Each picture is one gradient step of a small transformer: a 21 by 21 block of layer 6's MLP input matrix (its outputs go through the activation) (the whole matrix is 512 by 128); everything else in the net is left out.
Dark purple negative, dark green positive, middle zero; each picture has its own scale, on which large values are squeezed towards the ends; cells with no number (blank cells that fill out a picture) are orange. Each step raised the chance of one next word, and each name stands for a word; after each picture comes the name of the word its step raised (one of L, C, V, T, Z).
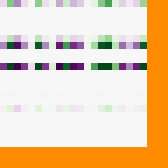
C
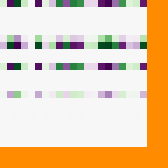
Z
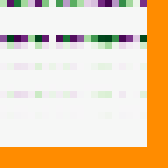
Z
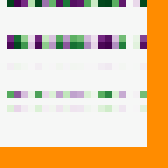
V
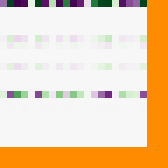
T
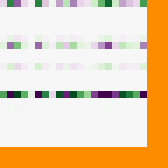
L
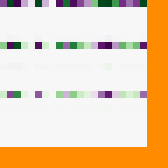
T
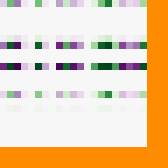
C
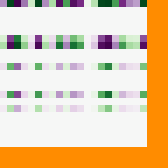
V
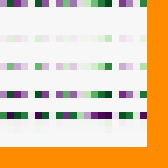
Z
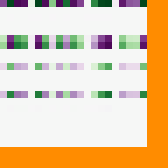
V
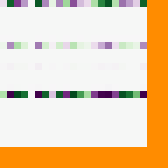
L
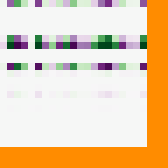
Z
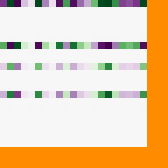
V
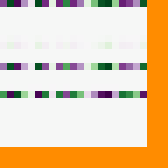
L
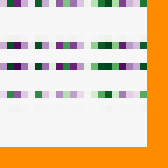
C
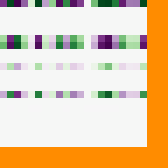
V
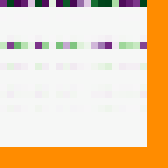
T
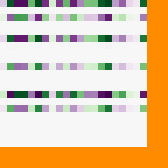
L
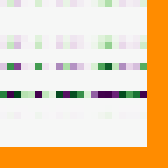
L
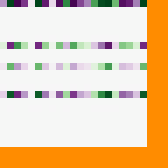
V
